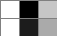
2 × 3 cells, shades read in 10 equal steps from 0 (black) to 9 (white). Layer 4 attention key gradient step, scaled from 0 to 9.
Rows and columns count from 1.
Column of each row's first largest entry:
1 1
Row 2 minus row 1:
0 1 -1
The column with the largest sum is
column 1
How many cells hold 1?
1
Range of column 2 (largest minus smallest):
1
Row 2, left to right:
9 1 6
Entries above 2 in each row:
2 2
